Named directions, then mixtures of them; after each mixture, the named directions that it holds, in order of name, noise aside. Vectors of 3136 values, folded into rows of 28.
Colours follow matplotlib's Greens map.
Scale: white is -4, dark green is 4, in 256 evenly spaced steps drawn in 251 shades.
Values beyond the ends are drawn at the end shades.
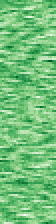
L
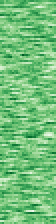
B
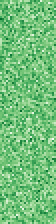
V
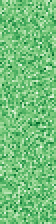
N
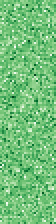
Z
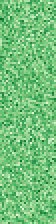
V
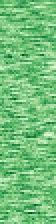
B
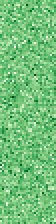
Z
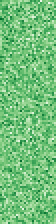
V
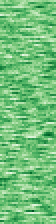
B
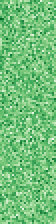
V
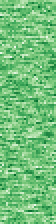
B, Z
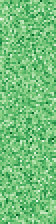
V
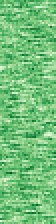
B, Z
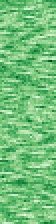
L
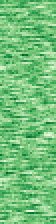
B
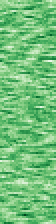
L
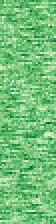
B, Z
